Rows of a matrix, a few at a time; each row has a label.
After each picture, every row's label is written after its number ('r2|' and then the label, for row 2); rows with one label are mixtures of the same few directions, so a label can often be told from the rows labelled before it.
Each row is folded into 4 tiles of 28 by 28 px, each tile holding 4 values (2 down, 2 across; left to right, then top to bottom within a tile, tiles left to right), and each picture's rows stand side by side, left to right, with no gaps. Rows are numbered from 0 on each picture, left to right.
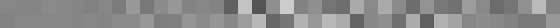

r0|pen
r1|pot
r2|pot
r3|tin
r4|pen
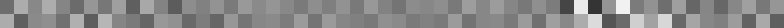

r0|tin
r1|pot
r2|tin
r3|pot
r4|tin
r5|pot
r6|tin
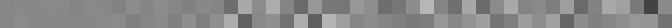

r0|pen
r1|tin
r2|tin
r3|pen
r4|pot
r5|pen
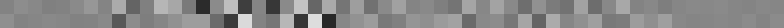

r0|pen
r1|pen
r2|tin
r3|pot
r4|tin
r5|pot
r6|tin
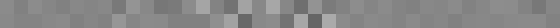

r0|pot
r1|pen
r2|tin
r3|tin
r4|pen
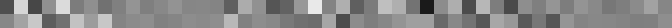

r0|pot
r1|pot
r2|pen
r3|pen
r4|pot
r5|pen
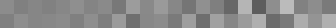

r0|tin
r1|tin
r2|pot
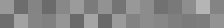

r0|tin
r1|pen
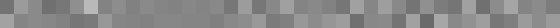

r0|pen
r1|pot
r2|pot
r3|tin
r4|pot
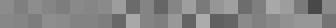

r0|pot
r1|tin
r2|pen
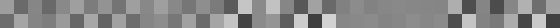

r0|tin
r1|tin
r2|tin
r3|pot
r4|tin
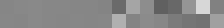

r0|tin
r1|pen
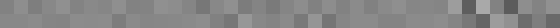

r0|pot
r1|pen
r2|tin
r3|pot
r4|pot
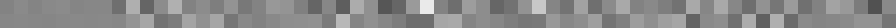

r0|pot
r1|pot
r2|pen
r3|pen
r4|pen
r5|pot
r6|tin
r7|pen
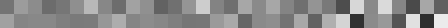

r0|pen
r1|pen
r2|tin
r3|tin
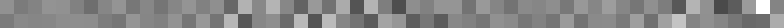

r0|pen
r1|tin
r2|tin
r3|pot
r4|pot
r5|tin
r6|pen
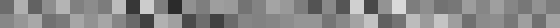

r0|pot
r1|pot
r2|pen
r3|pot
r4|tin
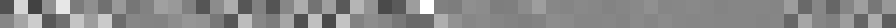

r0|pot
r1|pen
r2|tin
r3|pen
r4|pen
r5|pen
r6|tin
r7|tin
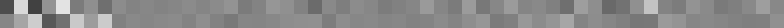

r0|pot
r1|tin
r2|pen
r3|pen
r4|pot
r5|pen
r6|pen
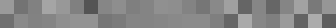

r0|pen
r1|pen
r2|tin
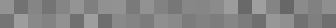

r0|tin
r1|pot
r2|pot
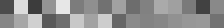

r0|pot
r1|pen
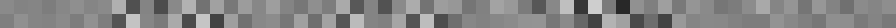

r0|tin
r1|tin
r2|tin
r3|tin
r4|pen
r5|pot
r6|pen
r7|pot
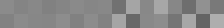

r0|tin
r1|tin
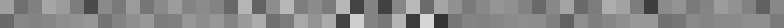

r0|pen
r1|pot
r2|pot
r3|tin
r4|pen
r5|pen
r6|pen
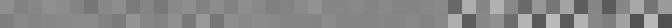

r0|pen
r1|tin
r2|pen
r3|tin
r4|tin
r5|tin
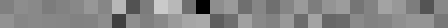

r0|pen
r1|pen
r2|tin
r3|pen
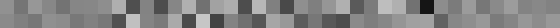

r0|pot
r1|tin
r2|pot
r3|pen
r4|pot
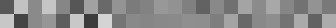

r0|tin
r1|pen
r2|tin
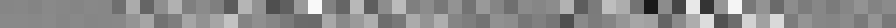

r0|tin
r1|pot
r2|pen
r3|pot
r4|pot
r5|pen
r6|pot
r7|tin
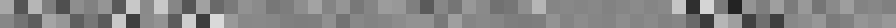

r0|pot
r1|tin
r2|pen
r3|pen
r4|pen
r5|tin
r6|pot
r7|pot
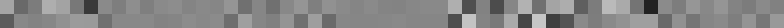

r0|pen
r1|pot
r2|tin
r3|pot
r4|tin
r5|pen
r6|tin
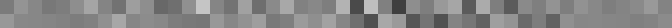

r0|pen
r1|pen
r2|pot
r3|pot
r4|pot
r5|pen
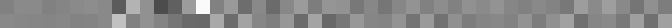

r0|pen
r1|pen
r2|tin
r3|tin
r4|tin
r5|tin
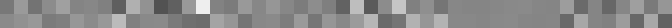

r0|pot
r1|pen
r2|tin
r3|pot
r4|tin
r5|tin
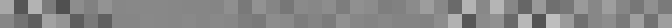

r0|pot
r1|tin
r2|pot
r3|pen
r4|tin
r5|tin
